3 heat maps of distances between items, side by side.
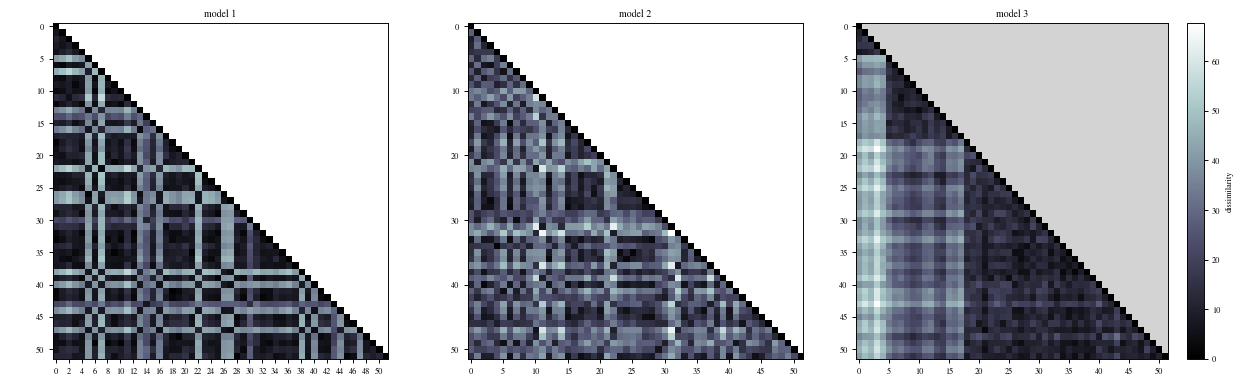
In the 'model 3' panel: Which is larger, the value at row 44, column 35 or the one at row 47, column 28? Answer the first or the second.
the second
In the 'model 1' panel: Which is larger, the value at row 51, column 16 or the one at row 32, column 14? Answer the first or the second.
the first
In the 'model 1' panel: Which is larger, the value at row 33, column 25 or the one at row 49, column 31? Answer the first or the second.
the second
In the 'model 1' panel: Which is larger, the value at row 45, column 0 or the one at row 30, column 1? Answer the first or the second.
the second
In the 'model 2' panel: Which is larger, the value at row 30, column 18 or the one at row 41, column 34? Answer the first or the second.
the first
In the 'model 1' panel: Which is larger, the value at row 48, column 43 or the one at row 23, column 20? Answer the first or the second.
the first
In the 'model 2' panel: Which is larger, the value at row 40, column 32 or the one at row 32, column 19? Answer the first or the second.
the second
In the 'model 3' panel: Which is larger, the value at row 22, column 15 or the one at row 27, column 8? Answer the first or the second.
the first
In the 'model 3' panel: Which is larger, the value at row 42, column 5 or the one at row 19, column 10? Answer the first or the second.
the first
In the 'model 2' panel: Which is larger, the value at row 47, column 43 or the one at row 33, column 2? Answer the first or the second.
the first
